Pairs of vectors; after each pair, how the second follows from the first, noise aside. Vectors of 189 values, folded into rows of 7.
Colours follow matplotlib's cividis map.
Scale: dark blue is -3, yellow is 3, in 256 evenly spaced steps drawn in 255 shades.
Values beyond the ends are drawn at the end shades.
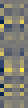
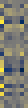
negated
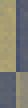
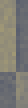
shrunk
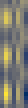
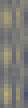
shrunk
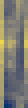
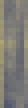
shrunk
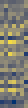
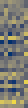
negated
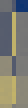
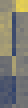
negated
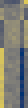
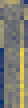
negated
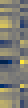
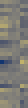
shrunk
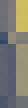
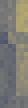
shrunk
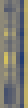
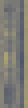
shrunk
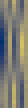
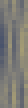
shrunk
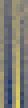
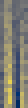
negated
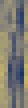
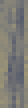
shrunk
